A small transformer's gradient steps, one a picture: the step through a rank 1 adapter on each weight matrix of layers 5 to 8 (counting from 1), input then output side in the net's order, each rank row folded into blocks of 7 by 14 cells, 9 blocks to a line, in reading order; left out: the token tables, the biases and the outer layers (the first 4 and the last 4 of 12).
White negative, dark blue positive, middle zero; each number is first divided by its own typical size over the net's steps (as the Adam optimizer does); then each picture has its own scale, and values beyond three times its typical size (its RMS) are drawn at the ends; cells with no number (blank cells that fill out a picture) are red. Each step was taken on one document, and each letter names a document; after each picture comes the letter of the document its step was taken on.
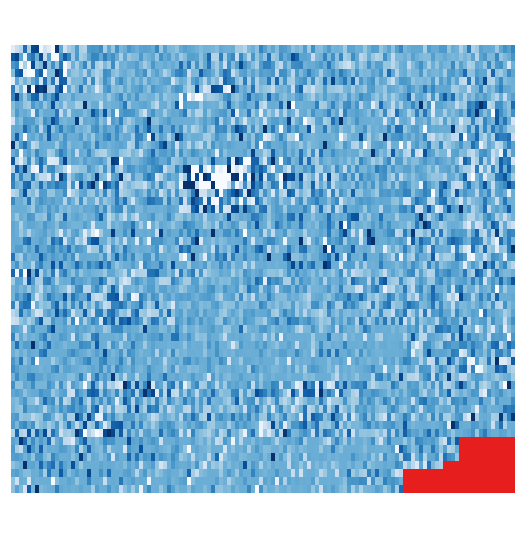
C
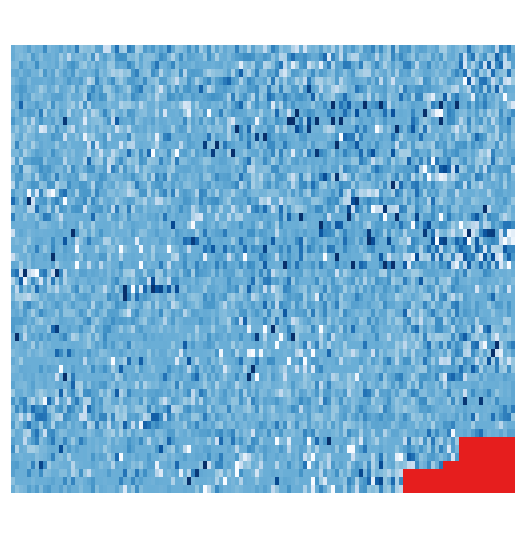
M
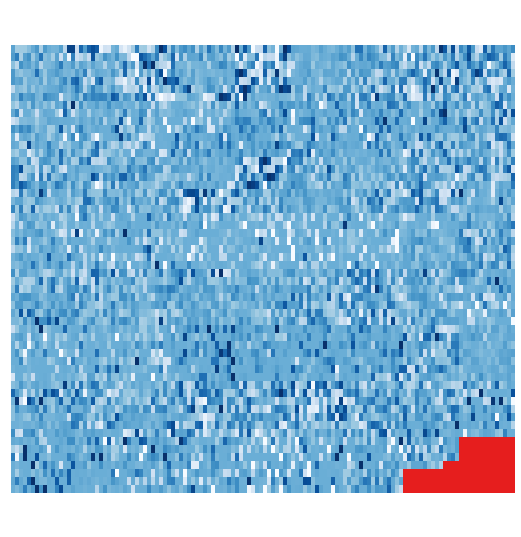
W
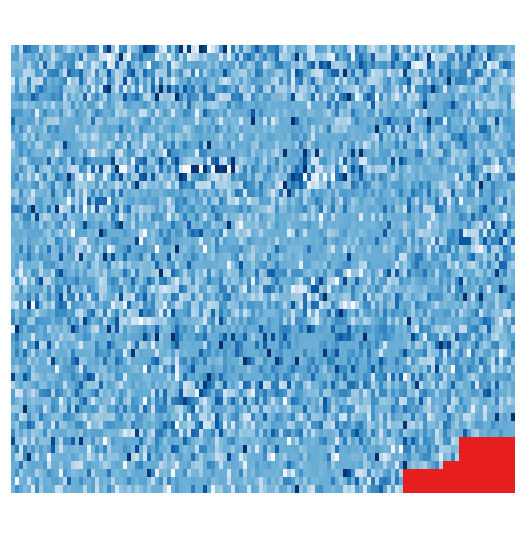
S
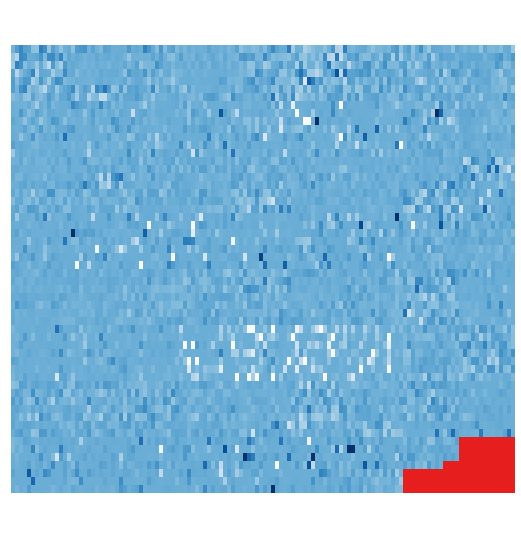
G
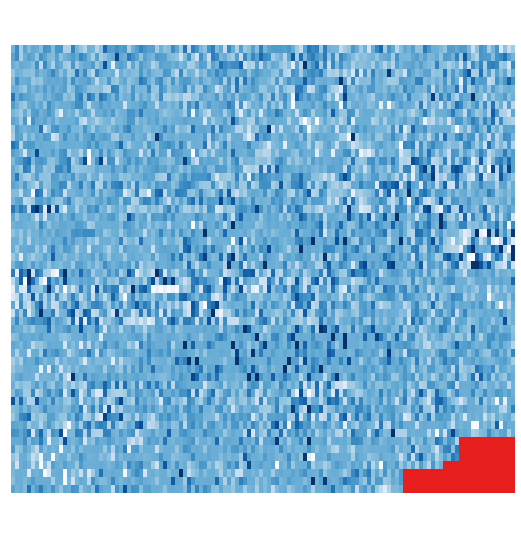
M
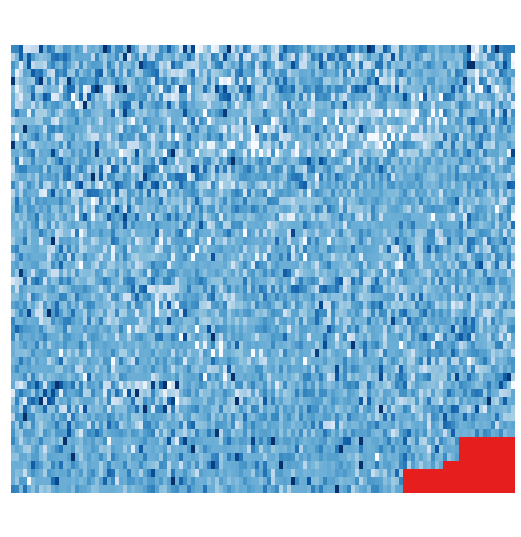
S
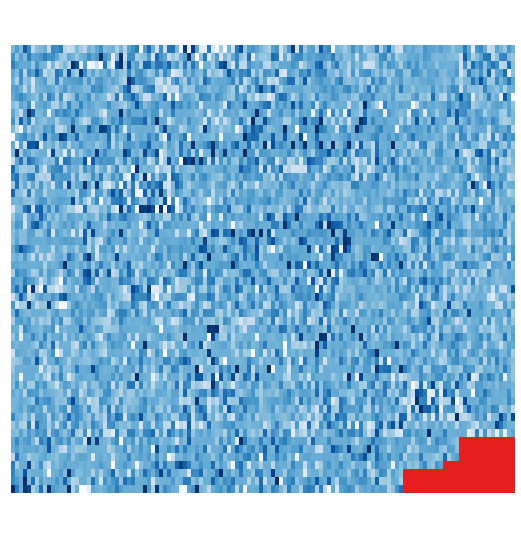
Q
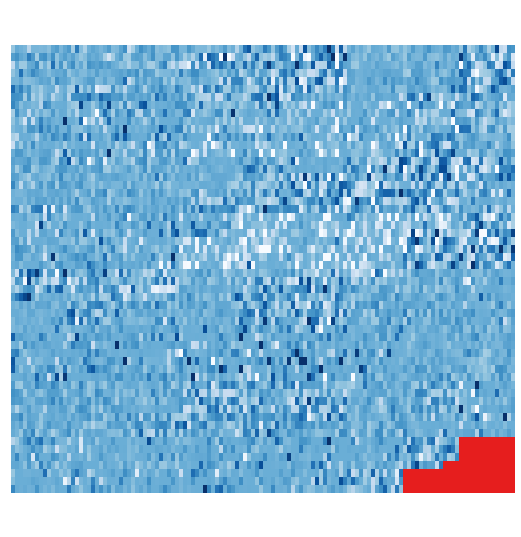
M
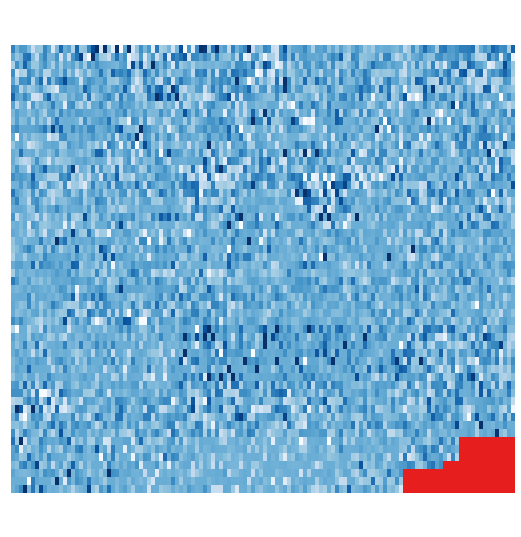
S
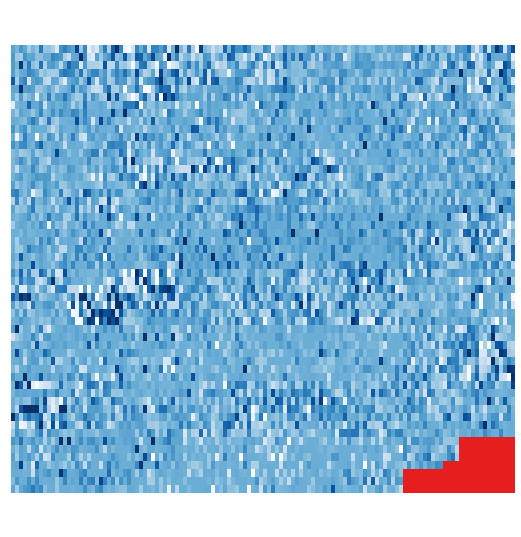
S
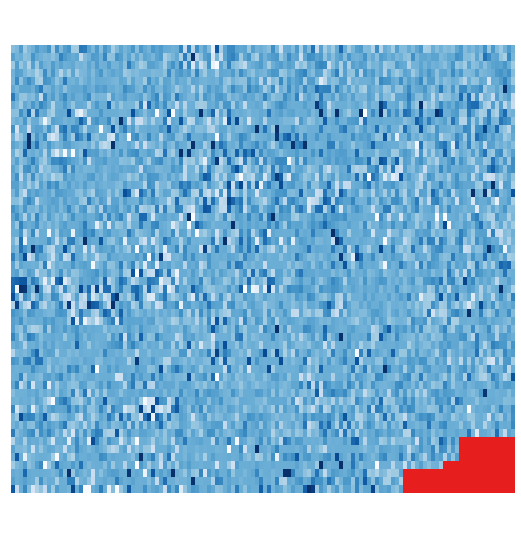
Q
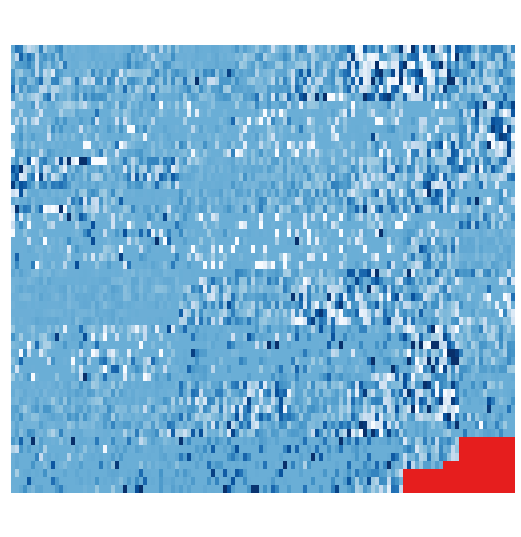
W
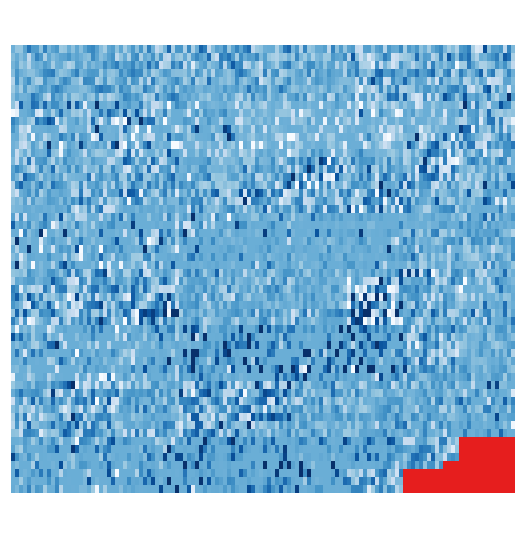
W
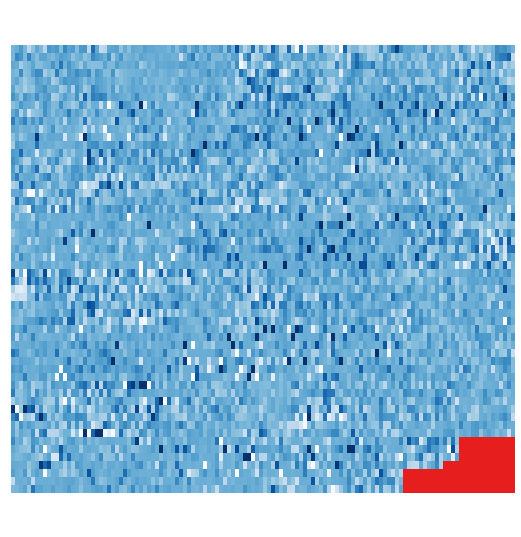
M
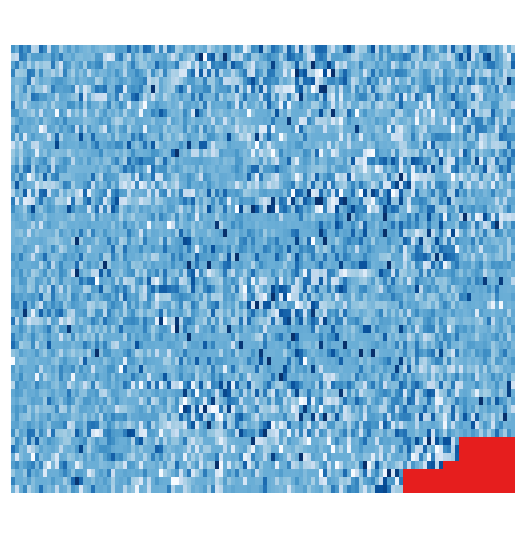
C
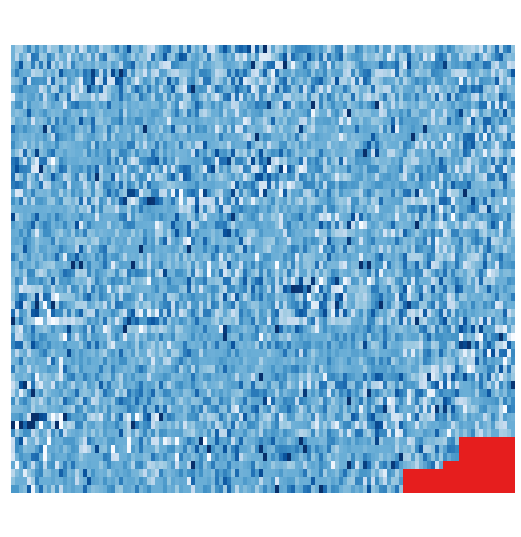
C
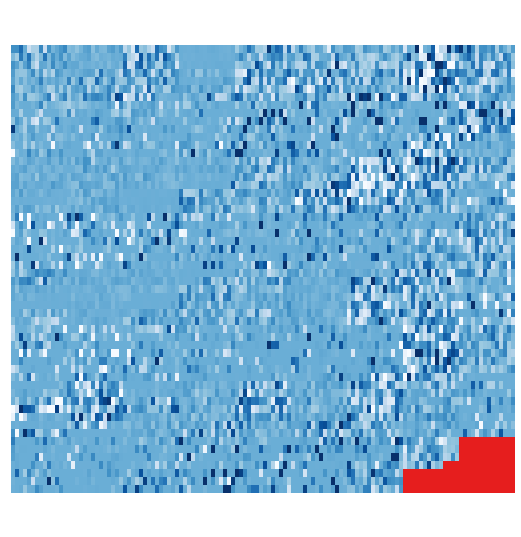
W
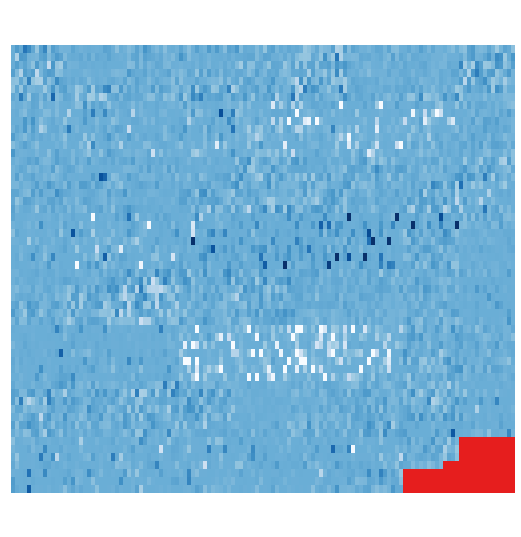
G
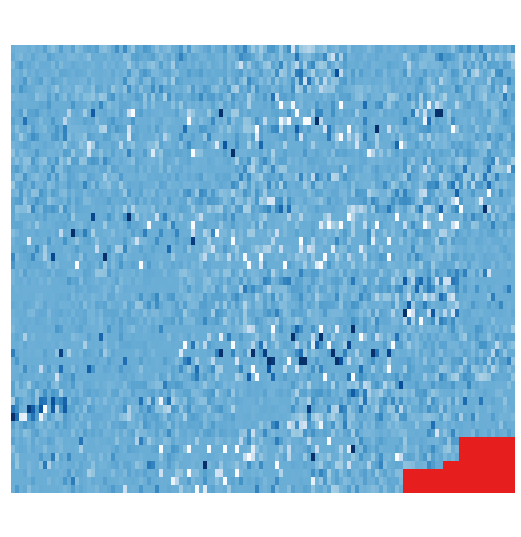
G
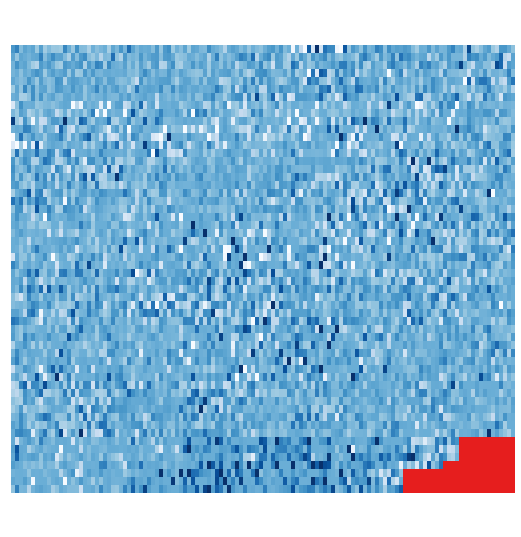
M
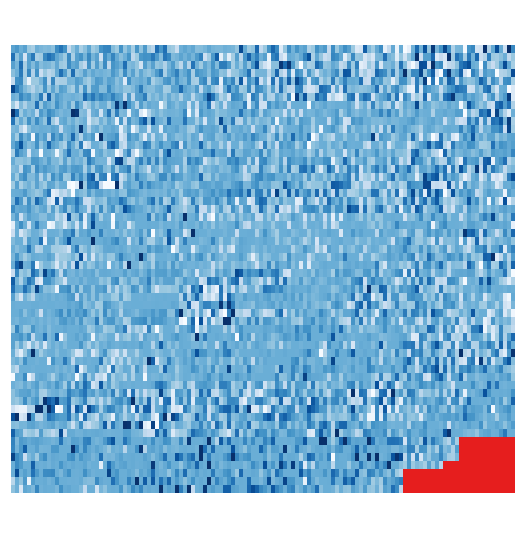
W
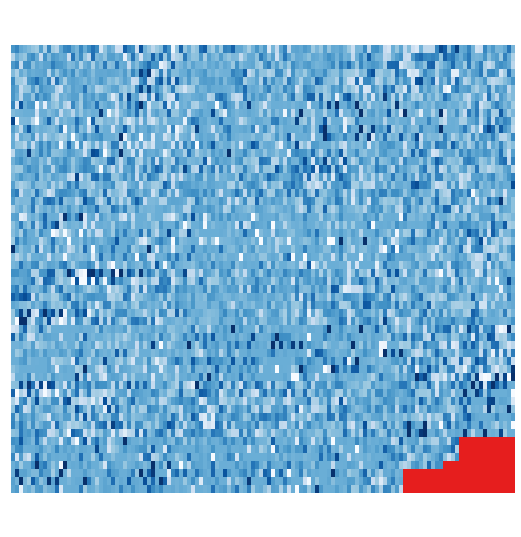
W
